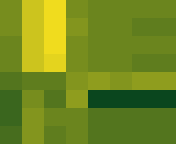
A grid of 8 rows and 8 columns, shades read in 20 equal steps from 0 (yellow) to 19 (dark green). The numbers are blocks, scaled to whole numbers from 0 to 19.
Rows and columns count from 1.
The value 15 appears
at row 6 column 1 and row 7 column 1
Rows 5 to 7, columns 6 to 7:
9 8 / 19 19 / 13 13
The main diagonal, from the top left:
10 3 0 10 8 19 13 13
